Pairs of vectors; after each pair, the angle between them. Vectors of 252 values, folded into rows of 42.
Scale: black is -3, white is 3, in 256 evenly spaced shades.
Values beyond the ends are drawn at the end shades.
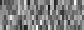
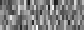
nearly parallel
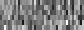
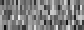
nearly opposite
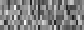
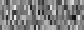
partly aligned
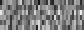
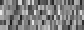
nearly parallel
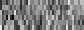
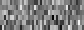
partly opposed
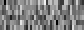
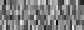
nearly parallel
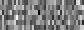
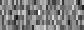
nearly opposite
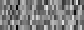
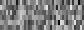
partly aligned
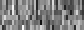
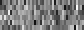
partly aligned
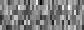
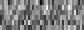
nearly parallel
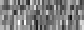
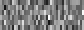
orthogonal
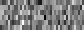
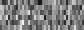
nearly parallel
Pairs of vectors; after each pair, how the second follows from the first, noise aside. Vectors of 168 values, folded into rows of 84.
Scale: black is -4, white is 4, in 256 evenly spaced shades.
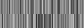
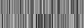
copied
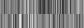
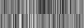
copied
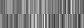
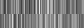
reversed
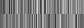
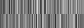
copied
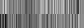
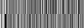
sign-scrambled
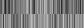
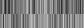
copied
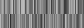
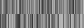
reversed
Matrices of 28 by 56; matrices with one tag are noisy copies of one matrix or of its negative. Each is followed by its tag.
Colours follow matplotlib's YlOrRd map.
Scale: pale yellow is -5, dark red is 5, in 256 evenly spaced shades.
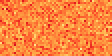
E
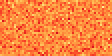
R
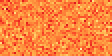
E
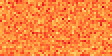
R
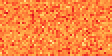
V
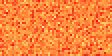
V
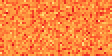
V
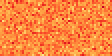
R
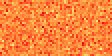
V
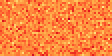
R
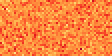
E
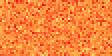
R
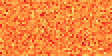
V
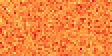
E
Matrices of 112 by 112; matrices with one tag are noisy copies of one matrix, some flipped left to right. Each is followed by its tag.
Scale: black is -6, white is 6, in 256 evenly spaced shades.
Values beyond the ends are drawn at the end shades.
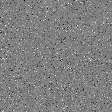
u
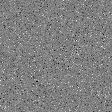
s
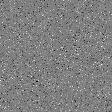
s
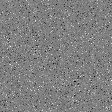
s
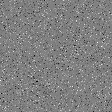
s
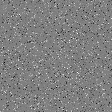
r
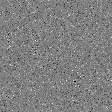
s
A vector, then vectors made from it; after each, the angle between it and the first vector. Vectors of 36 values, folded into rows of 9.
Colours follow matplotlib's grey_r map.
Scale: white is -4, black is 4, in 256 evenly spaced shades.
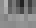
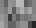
partly opposed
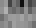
nearly parallel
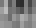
nearly parallel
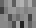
partly opposed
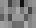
partly aligned
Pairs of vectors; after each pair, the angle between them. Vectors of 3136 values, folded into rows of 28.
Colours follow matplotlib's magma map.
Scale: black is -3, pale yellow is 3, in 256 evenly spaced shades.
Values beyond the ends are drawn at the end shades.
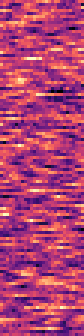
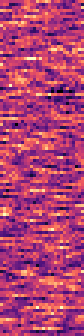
nearly parallel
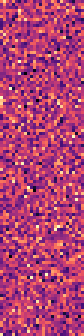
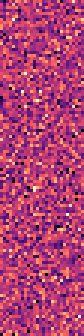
nearly opposite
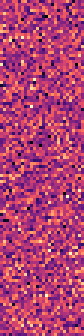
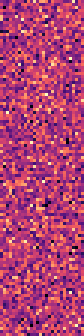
partly opposed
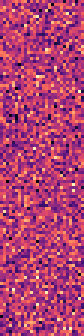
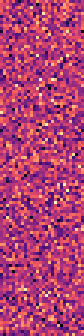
orthogonal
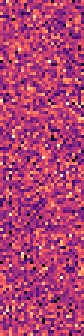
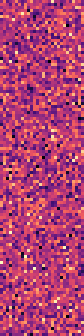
nearly opposite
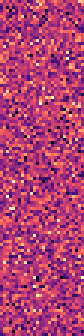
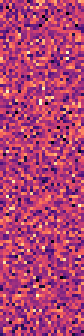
nearly parallel
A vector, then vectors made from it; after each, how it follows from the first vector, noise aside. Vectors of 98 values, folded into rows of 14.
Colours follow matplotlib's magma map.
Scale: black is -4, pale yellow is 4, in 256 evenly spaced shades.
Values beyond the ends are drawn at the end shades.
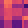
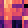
scaled up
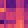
reversed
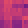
shrunk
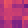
shrunk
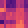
reversed
